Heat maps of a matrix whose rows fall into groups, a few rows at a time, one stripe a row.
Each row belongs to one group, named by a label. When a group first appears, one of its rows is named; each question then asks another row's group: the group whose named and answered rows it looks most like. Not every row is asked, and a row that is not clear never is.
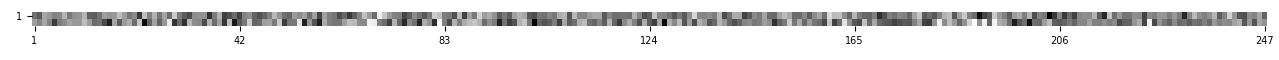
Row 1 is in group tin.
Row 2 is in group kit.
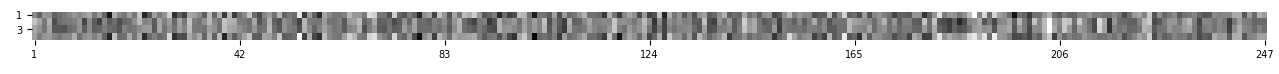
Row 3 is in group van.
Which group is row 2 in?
van
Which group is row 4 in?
kit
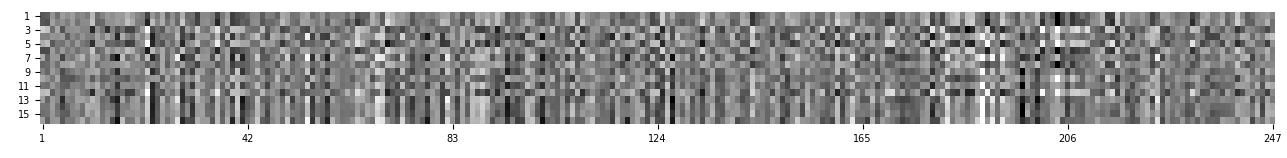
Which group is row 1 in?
tin
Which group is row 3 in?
van
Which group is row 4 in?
kit
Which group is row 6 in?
tin
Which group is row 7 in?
kit
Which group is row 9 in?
kit
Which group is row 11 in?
kit
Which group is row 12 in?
van
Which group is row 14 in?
kit
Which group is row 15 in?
kit
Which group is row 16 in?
kit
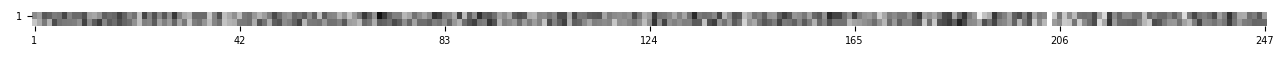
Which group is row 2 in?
van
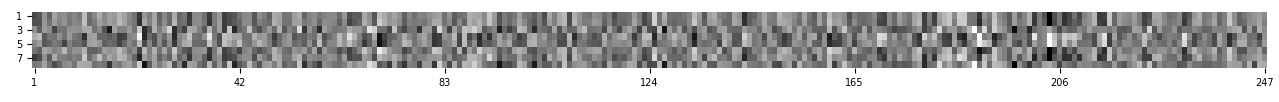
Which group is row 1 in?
tin
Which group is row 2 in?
tin
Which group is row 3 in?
kit
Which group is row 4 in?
van
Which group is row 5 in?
van
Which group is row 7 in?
tin
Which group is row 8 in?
kit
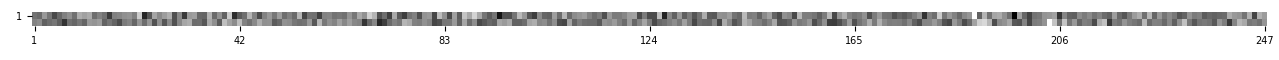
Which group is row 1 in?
kit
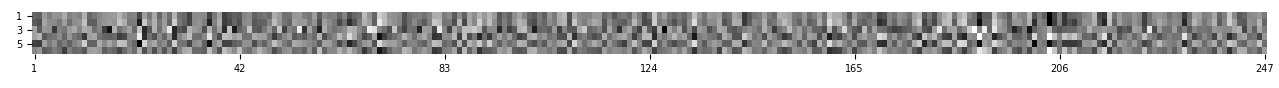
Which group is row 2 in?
tin
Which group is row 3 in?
kit
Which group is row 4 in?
van
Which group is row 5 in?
tin
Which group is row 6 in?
van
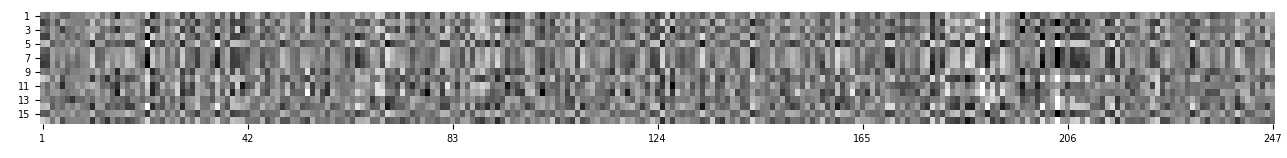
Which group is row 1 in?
kit
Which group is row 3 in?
kit
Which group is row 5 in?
van
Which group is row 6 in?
tin
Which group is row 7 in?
tin
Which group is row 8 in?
tin
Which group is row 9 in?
kit
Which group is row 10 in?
van
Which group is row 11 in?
kit
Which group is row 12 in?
kit
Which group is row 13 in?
van
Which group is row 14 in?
van
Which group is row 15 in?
tin
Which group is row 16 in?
van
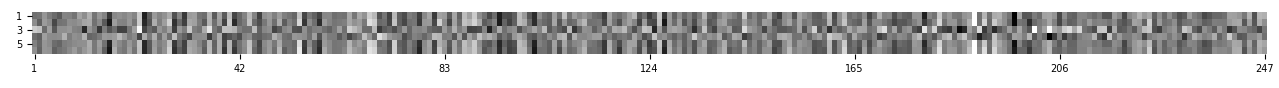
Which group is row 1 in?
kit
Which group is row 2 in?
kit
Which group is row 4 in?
tin
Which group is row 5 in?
kit
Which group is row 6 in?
kit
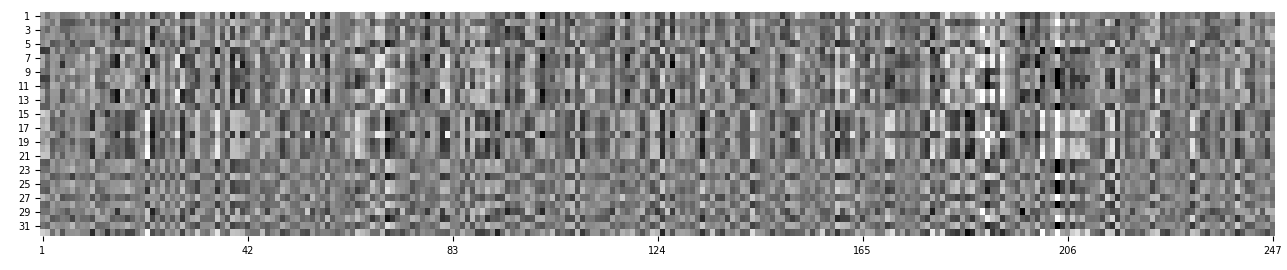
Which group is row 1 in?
kit
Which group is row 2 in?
van
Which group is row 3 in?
kit
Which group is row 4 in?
kit
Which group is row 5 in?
van
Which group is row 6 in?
tin
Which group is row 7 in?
kit
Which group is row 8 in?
kit
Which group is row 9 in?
tin
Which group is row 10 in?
tin
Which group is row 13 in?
kit
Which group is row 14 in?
tin
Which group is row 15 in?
van
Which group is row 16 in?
van
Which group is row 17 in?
van
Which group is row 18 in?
kit
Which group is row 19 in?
van
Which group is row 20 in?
van
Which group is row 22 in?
tin
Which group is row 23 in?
tin
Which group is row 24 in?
van
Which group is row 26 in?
tin
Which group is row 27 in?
van
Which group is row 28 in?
tin
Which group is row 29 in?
kit
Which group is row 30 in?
van
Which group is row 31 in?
tin
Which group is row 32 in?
van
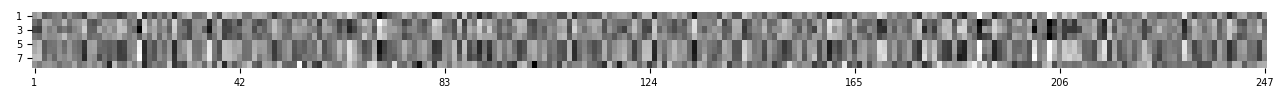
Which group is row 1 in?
van
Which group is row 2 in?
tin
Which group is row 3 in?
tin
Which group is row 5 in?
van
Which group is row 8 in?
kit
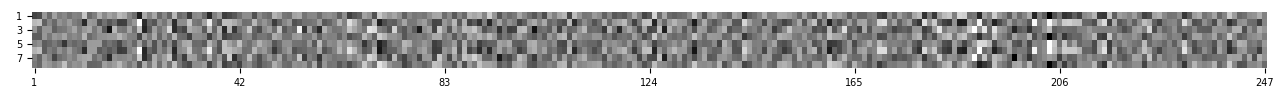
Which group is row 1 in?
tin
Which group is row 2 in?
van
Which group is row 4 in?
tin
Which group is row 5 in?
van
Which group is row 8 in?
tin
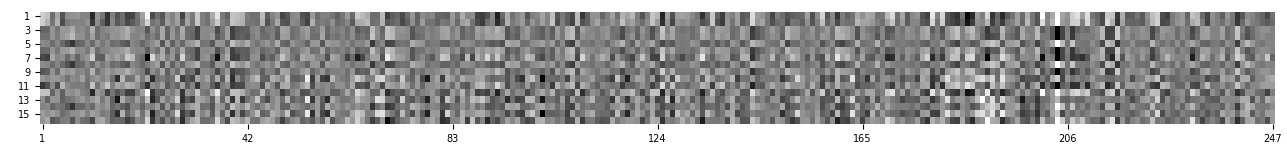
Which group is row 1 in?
van
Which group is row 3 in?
tin
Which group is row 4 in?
tin
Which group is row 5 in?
van
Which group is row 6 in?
tin
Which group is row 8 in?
van
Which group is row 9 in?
tin
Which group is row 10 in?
kit
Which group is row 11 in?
tin
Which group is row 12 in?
van
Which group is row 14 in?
van
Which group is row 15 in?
kit
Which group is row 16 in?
van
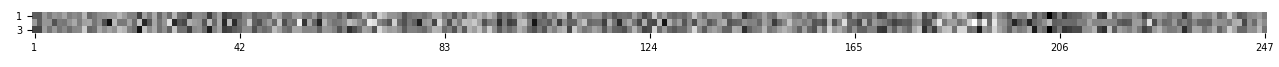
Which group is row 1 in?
tin
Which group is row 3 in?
tin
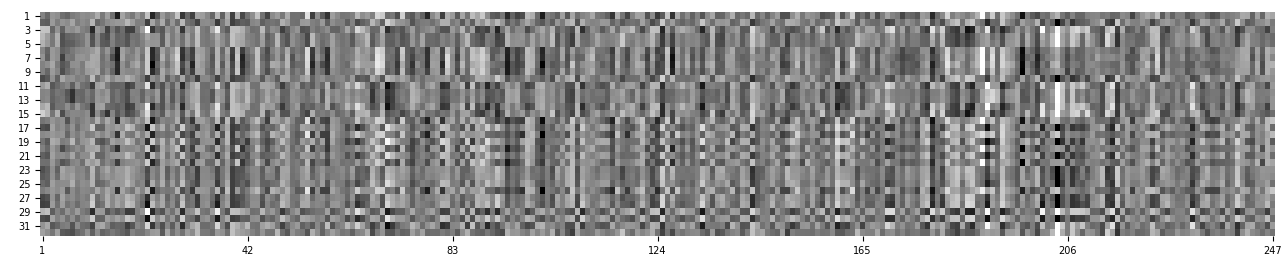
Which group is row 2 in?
tin
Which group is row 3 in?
van
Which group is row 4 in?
van
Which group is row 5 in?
van
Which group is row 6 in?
kit
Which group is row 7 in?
kit
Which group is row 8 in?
kit
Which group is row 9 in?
kit
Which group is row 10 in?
tin
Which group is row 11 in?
van
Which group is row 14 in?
van
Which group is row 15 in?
van
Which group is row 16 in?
kit
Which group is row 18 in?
kit
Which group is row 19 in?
tin
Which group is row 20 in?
kit
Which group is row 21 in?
tin
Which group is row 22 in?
kit
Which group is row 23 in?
tin
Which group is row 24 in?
tin
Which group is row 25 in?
tin
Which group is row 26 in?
kit
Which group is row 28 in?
tin
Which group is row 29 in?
van
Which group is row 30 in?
tin
